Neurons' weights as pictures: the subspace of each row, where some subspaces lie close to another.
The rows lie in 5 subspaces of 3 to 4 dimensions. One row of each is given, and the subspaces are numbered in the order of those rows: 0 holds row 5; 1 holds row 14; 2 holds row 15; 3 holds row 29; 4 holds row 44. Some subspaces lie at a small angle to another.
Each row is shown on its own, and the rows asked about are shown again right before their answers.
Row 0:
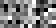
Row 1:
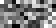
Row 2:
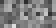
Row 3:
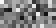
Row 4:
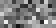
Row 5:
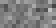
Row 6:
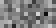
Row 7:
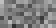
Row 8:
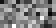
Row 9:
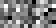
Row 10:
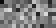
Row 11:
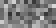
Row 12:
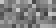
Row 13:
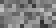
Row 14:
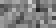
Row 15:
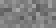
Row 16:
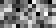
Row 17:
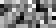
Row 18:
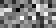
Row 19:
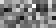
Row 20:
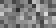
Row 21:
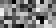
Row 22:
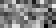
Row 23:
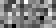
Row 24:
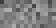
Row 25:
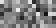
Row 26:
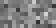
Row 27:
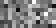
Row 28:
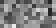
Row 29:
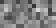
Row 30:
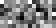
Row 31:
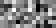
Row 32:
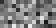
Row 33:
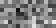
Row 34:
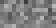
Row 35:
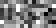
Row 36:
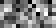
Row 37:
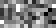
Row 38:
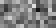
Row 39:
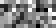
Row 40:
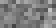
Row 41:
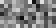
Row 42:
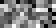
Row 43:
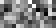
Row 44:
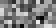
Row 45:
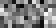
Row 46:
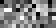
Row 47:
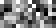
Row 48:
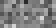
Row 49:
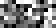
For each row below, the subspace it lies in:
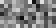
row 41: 1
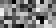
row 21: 4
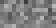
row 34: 4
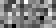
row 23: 4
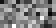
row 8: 0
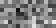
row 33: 4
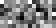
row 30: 1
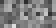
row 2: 4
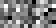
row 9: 0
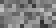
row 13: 1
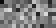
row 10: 2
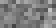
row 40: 0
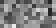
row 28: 3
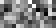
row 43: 3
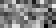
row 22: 1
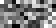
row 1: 1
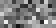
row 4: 4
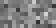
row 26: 4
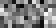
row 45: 1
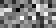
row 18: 2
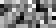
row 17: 1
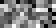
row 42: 1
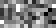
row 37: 3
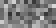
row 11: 4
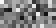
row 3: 2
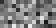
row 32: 0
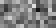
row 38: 3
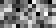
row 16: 3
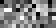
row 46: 2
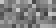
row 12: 0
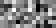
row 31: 1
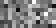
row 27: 4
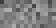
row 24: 2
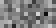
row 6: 4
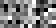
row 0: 0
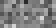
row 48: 4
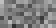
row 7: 2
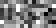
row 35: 3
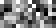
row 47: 3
